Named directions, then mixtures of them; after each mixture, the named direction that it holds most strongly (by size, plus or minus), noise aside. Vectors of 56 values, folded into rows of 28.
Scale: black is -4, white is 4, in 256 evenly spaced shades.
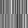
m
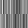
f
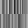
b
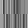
f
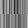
b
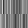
f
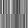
f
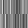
f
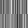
m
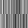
f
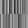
b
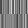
m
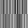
m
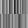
b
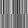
m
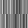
f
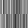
f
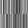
f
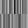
b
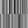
b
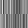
f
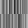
b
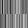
f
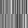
m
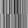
b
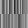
b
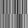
m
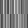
b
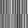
m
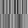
b
